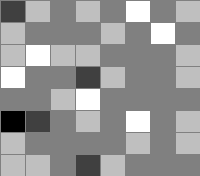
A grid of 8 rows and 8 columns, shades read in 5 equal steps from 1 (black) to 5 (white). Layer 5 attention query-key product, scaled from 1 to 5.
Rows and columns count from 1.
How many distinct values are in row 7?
2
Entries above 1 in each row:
8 8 8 8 8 7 8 8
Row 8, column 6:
3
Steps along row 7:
down same same same up down up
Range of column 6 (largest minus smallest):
2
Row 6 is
1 2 3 4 3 5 3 4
